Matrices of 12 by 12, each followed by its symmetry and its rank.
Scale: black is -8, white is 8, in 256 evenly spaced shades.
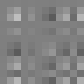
symmetric, rank one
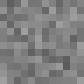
neither, full rank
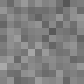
antisymmetric, full rank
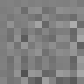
antisymmetric, rank two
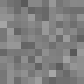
antisymmetric, full rank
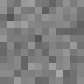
neither, full rank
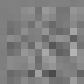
antisymmetric, rank two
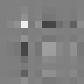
symmetric, rank one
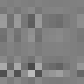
neither, rank one
